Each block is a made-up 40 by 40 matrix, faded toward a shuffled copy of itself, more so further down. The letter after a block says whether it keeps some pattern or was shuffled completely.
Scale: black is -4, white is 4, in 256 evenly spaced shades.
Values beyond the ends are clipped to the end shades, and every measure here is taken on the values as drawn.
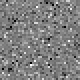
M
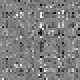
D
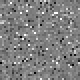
M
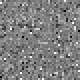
M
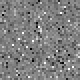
M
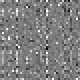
D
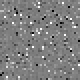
M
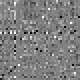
D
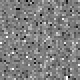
M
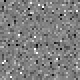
M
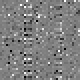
D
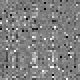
D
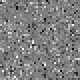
M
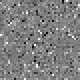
M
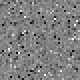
M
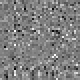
D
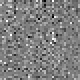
D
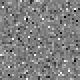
M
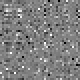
D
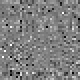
D
